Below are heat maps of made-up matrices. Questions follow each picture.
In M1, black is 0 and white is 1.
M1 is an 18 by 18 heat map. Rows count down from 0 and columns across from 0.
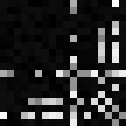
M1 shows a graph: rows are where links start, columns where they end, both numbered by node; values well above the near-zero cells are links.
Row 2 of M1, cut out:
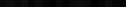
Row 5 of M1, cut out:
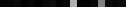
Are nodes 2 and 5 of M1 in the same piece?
no
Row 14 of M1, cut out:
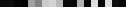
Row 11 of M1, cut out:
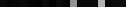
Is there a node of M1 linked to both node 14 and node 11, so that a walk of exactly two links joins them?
no
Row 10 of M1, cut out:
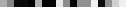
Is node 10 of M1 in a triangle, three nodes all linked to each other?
yes
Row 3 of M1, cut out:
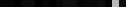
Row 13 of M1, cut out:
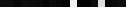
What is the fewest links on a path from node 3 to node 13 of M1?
3
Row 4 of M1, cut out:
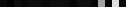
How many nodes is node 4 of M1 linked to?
2
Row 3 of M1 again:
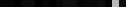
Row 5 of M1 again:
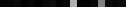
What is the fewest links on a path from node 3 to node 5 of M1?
3
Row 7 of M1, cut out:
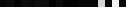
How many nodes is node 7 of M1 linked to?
2
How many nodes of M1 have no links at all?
1
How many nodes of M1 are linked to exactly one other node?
3
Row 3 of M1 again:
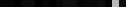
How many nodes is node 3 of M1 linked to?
1
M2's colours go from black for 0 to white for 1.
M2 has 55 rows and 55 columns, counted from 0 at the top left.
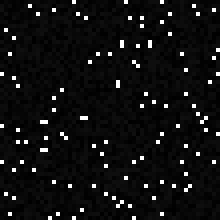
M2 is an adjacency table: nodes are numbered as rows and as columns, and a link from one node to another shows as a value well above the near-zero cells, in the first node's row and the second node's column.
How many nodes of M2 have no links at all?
0
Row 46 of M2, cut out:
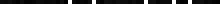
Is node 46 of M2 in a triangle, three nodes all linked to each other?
yes
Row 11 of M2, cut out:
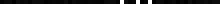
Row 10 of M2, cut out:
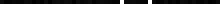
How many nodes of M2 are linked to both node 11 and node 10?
2
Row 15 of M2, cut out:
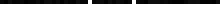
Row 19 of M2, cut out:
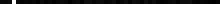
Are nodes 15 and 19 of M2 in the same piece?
no
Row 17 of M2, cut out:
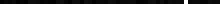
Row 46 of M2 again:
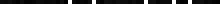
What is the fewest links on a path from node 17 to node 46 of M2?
1
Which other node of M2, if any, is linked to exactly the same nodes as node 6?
node 39
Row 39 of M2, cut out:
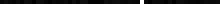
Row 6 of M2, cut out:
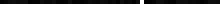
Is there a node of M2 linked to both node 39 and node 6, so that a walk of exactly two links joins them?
yes
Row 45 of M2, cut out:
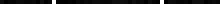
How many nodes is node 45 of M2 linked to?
2
